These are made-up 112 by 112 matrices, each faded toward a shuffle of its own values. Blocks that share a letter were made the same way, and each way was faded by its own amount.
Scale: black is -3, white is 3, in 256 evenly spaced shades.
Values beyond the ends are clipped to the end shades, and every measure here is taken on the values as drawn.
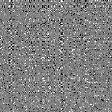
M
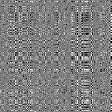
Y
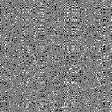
M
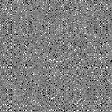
M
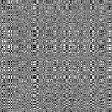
Y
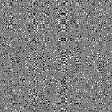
M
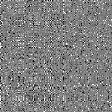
M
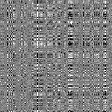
Y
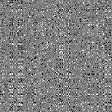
M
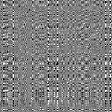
Y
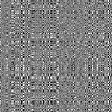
Y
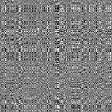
Y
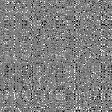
M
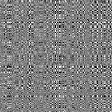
Y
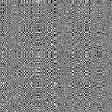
Y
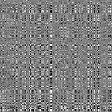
Y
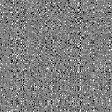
M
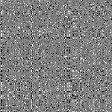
M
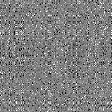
M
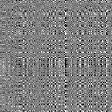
Y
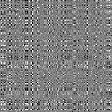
Y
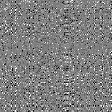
M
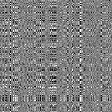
Y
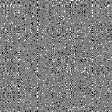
M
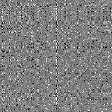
M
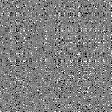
M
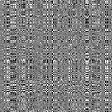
Y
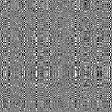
Y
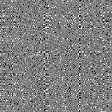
M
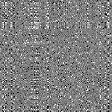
M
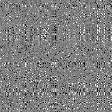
M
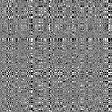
Y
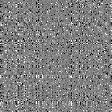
M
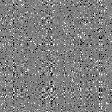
M
